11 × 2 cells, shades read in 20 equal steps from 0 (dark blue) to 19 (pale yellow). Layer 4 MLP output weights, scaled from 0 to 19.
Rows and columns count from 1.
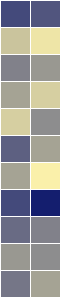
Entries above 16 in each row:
0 1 0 0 0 0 1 0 0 0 0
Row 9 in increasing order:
7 9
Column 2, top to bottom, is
5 18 11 16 10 12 19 0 9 10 12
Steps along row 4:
up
